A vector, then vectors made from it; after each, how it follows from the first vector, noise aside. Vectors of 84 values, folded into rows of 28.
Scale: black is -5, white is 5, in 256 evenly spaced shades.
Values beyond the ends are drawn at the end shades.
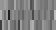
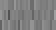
shrunk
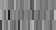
copied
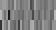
copied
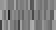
copied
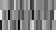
scaled up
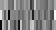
scaled up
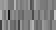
copied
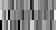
scaled up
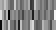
scaled up
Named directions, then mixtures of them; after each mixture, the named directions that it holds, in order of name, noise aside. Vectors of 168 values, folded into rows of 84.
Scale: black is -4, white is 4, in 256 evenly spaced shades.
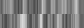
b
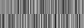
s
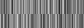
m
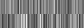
b, m, s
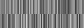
m, s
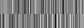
m, s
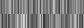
b, m, s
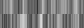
b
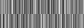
m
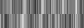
b, m, s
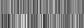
b, m, s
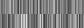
b, m, s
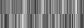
b, m, s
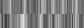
b, m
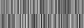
m, s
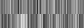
b, m, s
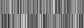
b, m, s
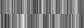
b, m
